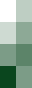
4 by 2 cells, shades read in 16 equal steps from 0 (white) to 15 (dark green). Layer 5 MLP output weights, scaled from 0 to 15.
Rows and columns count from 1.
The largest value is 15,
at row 4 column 1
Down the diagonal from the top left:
0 7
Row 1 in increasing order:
0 4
